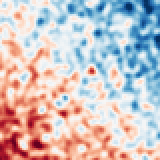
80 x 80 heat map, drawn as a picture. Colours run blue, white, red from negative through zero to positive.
Stripes: none. Odd rows or columns: none. Ninth with the highest average: bottom left. Slope: up to the bottom left. Mirror symmetry: none. Ninth with the lowest average: top right. Lone odd cells: none.
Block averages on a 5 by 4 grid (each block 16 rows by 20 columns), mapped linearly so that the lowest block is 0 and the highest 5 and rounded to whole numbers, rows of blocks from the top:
2 1 1 0
3 2 1 0
4 3 2 1
5 3 3 2
5 4 4 3
